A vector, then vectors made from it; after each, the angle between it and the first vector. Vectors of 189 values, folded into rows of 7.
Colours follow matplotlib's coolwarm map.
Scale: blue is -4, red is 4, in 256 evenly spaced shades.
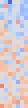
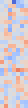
orthogonal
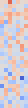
partly opposed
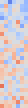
nearly parallel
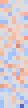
orthogonal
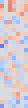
partly opposed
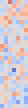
partly opposed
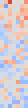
nearly opposite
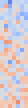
nearly parallel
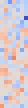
partly aligned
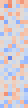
partly opposed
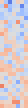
nearly parallel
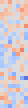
partly opposed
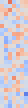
partly opposed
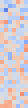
partly aligned
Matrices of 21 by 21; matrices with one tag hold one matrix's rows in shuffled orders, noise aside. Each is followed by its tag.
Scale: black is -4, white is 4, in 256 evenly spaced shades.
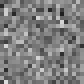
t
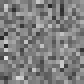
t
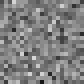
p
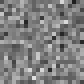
p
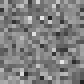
p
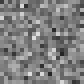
p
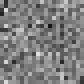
t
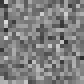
t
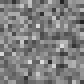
p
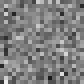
t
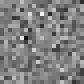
p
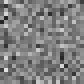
t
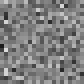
t
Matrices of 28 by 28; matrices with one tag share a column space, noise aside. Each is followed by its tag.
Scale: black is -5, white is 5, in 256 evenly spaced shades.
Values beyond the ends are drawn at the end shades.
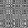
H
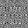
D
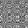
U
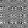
D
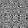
U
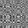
U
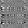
D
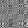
H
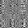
H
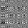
D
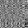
H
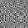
U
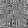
H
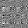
D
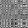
H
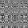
U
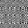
D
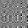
U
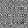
D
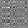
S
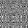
U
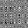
D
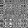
H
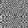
U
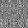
H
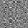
S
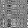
H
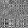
H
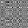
S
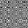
S
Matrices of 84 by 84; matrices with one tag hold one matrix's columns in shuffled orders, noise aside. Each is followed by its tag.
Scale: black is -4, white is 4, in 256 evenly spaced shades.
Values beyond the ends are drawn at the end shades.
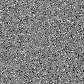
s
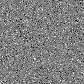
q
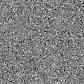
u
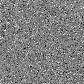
s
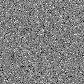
s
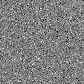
q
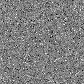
q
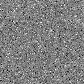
s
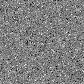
u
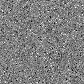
s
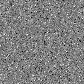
u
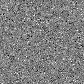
q
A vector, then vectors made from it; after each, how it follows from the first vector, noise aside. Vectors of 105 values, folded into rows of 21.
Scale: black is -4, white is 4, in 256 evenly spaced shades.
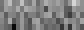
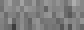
shrunk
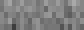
shrunk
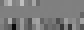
partly zeroed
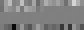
partly zeroed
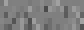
partly zeroed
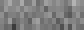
shrunk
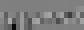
partly zeroed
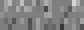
partly zeroed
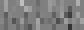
partly zeroed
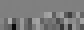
partly zeroed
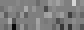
partly zeroed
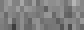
shrunk
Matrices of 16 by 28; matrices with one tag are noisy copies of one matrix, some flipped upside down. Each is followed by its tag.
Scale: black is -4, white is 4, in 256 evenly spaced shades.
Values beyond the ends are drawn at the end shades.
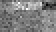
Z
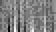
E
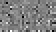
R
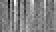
E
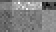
Z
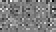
R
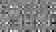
R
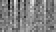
E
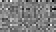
R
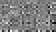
R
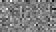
R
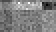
Z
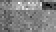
Z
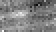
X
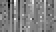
E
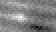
X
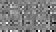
R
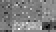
Z
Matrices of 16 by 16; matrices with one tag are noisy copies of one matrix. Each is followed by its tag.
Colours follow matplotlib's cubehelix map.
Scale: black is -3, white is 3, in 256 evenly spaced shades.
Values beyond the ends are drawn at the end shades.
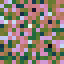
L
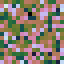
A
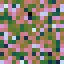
A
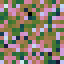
A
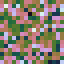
A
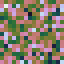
A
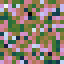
A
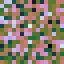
L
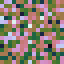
L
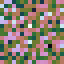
L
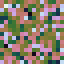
A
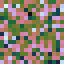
A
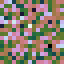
L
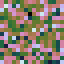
A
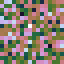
L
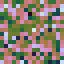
A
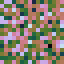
L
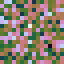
L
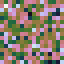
A
